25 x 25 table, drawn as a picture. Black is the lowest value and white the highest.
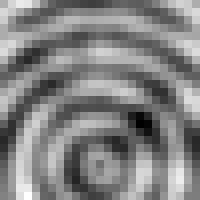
The texture is blotchy. There is no overall slope. Rings spread out from the bottom middle. The ninth with the highest average is the bottom left.
